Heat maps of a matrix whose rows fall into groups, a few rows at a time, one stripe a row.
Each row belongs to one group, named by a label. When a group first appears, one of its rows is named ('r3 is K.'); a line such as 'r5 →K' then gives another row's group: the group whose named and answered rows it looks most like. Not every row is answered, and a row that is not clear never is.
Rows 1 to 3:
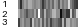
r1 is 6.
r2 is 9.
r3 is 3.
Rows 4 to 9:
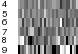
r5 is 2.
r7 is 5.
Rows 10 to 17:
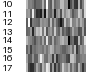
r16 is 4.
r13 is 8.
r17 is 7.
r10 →9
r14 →9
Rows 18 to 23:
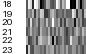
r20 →2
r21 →3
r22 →4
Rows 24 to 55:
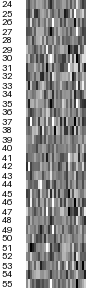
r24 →6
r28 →8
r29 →9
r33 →3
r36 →7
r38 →7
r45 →3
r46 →2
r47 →9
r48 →6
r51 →7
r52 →6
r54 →6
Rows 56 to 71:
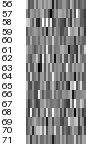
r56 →4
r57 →6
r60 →2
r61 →9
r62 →7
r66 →5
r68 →2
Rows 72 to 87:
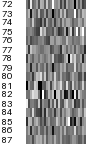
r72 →2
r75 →3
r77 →6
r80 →8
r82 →7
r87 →8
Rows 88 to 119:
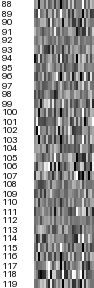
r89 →2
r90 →7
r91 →9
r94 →3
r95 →4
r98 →5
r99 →8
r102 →3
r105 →9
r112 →8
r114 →4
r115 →2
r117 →4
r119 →7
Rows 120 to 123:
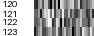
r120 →5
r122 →4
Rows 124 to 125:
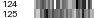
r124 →9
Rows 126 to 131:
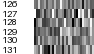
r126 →2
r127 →4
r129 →5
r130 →3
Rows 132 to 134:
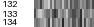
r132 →8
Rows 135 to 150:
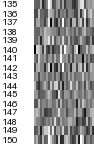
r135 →4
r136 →3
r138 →6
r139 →8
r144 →7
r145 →5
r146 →3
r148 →9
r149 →8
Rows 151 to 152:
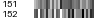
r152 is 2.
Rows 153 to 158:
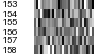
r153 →6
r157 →7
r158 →8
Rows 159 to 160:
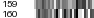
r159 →9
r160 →4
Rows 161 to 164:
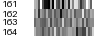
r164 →9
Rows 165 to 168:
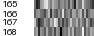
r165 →6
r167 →7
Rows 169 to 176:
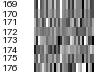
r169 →2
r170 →2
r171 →5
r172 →9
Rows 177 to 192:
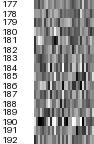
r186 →7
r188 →4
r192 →3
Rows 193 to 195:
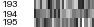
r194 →5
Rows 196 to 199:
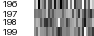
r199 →6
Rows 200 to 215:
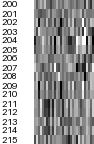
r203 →6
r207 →9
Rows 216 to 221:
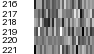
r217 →5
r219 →2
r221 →3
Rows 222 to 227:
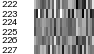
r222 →9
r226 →9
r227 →7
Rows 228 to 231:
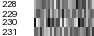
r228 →9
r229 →7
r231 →8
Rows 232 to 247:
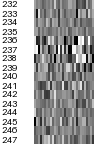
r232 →9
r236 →4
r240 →7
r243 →9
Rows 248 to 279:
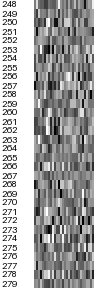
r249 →3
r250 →5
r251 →6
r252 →7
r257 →5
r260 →4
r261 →5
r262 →5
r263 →6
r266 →8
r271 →6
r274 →8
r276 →9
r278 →8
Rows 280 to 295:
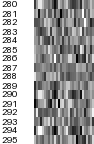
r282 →6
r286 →9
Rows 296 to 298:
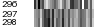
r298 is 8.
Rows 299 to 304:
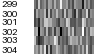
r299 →2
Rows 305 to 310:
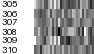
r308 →6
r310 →8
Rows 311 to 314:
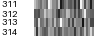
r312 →6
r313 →2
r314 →3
